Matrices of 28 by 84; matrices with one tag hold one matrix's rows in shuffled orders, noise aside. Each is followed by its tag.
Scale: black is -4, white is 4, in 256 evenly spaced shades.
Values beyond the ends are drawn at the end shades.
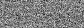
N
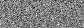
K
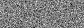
K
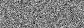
K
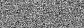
N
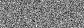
K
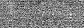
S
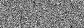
K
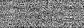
S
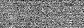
S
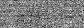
S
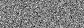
K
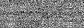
S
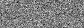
N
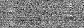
S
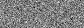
K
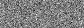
K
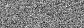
N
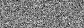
N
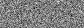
K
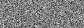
K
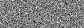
K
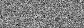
N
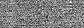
S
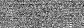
S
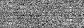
S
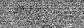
S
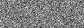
K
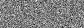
K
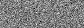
K
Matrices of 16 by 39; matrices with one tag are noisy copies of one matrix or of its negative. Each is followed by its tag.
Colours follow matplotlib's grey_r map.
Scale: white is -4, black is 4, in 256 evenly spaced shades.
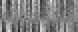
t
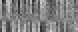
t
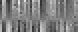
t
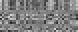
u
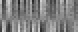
t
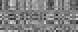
u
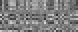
u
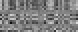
u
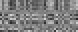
u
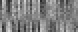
t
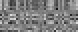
u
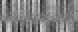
t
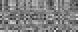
u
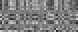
u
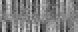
t
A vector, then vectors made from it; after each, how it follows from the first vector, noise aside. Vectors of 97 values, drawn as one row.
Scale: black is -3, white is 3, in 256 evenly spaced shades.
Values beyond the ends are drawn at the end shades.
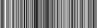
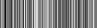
negated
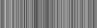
shrunk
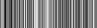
negated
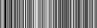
negated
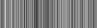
shrunk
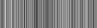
shrunk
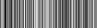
negated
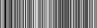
negated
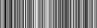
negated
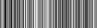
negated
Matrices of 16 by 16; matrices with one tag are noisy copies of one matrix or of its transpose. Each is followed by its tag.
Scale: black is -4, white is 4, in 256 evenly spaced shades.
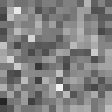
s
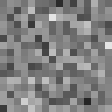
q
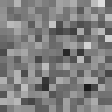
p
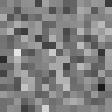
q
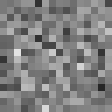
q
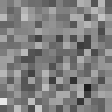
p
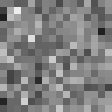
s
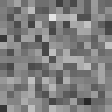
q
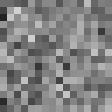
s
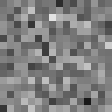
q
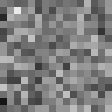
s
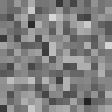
q
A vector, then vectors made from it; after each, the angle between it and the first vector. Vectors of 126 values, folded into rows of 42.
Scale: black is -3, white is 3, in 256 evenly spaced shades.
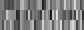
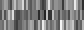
partly aligned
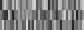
partly opposed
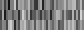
partly aligned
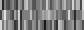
orthogonal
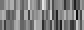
nearly opposite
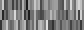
orthogonal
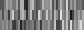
orthogonal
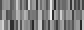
partly opposed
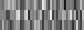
nearly opposite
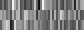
partly opposed
